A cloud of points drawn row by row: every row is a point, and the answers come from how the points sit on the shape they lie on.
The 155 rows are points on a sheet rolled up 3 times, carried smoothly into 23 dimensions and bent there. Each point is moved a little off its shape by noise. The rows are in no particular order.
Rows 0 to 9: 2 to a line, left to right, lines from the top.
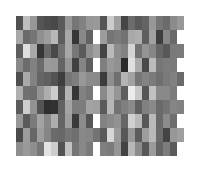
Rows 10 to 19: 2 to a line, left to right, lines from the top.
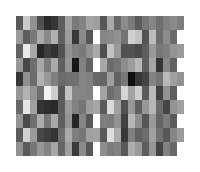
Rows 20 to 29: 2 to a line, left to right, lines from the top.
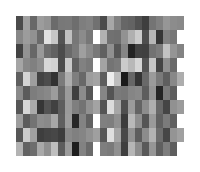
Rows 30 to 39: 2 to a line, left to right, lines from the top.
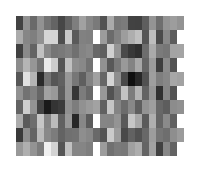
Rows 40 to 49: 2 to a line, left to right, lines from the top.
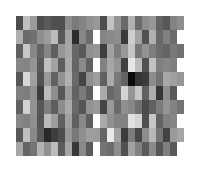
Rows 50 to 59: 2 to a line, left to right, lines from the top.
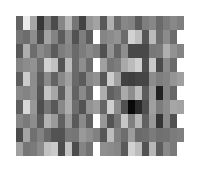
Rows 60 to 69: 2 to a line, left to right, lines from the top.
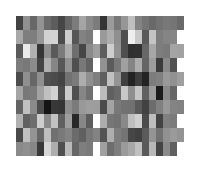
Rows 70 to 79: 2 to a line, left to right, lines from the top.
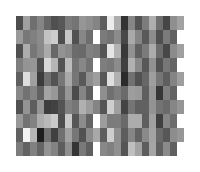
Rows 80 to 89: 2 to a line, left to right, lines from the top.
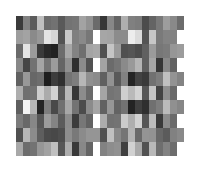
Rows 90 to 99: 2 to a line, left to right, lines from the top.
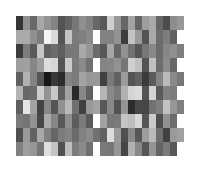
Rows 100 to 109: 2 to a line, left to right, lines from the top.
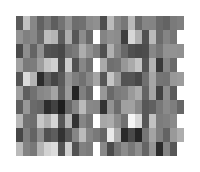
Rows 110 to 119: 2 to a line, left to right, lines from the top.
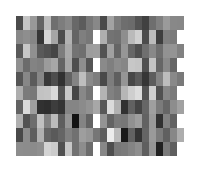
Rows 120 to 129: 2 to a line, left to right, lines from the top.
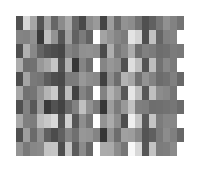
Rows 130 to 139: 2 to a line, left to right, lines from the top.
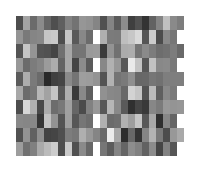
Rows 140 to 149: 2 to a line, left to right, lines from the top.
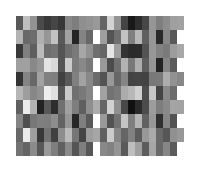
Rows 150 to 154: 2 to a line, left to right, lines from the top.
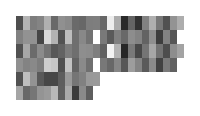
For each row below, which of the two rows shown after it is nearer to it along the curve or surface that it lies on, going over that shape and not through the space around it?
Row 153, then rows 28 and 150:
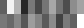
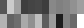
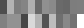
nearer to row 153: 150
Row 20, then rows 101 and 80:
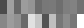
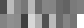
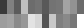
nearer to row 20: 101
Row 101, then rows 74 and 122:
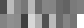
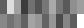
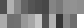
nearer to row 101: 74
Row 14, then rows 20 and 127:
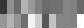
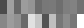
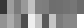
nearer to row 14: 127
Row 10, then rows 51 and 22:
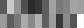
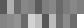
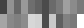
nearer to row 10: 22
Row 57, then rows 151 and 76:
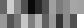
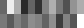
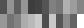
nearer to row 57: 151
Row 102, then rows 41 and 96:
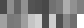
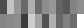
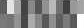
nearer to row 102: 41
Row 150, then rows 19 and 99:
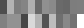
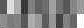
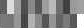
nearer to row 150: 99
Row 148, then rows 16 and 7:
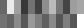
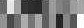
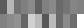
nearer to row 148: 16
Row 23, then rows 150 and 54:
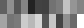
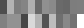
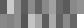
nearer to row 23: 150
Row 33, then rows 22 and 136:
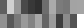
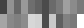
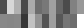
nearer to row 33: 22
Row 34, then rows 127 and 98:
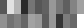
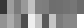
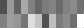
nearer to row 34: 98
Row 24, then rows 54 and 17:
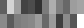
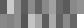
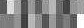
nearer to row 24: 54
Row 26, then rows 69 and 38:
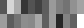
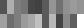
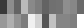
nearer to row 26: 69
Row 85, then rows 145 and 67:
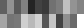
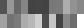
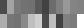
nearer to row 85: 145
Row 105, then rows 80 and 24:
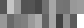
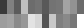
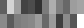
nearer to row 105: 24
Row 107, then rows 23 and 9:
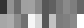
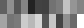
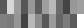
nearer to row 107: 23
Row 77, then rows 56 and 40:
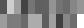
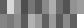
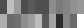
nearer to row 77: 40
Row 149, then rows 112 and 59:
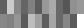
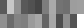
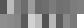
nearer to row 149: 59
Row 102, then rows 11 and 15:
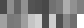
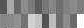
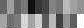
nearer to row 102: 11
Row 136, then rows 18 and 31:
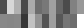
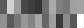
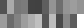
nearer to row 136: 18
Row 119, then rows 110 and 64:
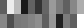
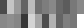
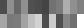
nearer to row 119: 110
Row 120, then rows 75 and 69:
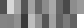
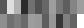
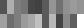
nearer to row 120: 75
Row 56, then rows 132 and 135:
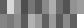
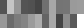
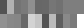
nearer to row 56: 135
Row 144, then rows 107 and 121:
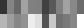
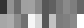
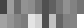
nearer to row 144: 107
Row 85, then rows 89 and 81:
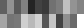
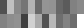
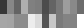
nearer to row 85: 81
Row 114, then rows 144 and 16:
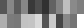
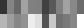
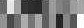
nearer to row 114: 144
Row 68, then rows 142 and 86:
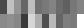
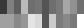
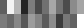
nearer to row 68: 86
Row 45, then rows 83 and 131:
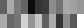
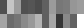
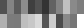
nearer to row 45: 131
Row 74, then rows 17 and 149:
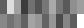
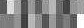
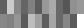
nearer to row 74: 149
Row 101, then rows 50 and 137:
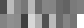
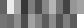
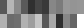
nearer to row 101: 50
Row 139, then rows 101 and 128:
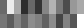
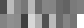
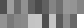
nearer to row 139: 101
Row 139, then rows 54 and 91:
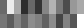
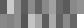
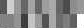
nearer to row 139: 91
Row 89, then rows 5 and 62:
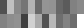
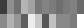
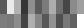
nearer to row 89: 62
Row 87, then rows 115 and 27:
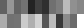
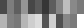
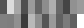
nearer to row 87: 115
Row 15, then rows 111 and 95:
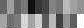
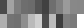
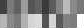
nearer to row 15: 95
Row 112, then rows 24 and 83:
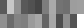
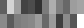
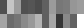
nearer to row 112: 83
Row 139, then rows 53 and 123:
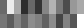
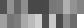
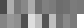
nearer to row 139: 123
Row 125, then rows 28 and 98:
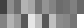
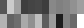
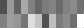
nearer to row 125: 98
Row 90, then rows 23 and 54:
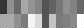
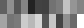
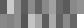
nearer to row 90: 23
